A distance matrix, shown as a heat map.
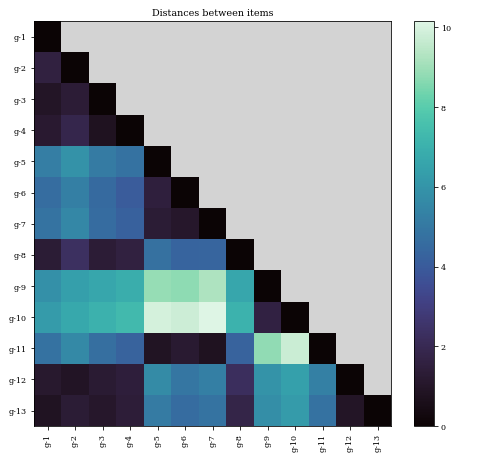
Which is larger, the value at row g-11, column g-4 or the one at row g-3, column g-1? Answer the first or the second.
the first
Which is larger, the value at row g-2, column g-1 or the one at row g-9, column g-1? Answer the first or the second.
the second
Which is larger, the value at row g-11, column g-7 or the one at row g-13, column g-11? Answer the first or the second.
the second
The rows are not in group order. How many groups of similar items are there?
3
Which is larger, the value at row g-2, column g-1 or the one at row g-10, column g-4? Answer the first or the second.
the second
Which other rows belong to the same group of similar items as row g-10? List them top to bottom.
g-9
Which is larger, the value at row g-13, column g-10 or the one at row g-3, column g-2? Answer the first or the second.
the first
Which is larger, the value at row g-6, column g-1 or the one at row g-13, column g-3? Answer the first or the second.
the first
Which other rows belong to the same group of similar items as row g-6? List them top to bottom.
g-5, g-7, g-11
